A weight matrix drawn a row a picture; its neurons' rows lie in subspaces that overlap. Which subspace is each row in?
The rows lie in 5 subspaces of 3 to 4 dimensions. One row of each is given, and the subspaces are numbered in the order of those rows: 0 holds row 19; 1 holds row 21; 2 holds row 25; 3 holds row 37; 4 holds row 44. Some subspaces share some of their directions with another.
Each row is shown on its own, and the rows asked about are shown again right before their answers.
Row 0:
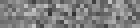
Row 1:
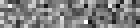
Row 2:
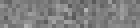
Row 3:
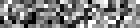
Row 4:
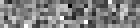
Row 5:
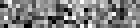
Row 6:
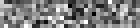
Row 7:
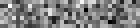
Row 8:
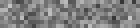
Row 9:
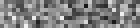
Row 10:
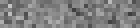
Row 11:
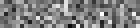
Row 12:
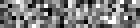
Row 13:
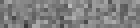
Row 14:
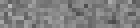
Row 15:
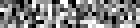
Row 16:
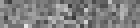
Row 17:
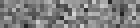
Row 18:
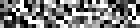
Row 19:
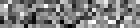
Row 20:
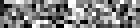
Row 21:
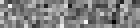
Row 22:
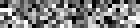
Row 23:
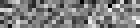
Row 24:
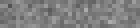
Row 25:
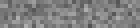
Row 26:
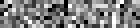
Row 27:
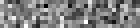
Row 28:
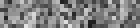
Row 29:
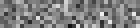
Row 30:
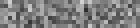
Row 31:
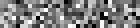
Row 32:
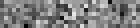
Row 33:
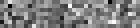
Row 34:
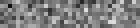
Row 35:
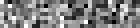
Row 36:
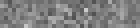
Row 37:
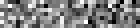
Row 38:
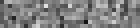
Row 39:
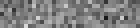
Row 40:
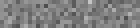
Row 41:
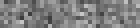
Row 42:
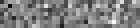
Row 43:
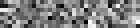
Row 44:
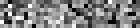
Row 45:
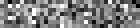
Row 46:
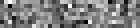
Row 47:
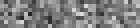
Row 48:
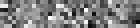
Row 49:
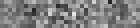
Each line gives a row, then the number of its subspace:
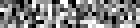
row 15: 0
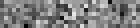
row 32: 2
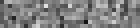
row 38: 4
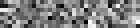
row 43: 3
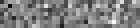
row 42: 1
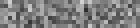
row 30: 2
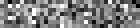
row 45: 2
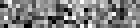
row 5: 2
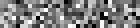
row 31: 1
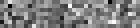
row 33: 4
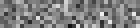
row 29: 1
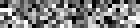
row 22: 3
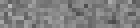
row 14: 4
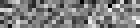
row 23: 3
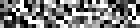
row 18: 2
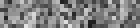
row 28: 0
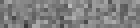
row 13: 3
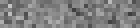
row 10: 4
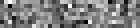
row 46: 4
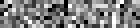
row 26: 1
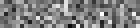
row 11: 1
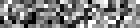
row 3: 0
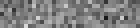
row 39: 0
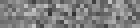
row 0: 2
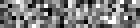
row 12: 0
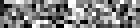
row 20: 0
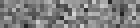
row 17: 2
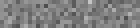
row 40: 4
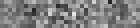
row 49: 2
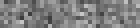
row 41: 4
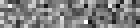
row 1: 3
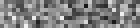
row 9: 2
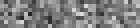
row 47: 4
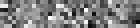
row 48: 3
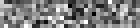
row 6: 0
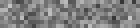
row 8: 0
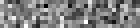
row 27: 4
